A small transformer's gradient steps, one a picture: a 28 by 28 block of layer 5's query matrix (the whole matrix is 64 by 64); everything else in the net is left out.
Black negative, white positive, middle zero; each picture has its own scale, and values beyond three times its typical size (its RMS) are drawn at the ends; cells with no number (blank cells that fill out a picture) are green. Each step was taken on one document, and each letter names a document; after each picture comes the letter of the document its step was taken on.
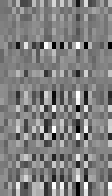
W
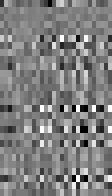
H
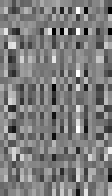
W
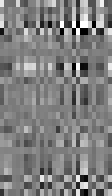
H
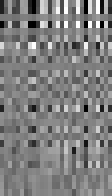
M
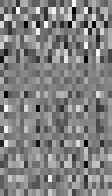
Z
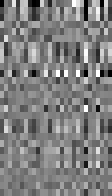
M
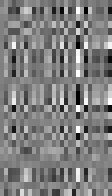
W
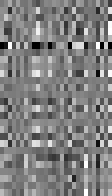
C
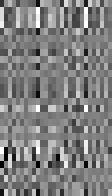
Z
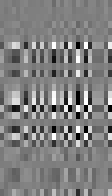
W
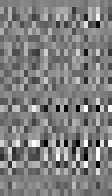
M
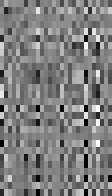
C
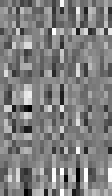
W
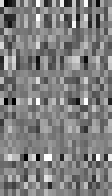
Z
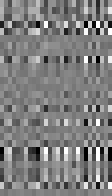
M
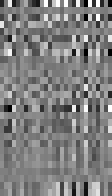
M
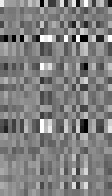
H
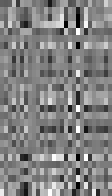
W
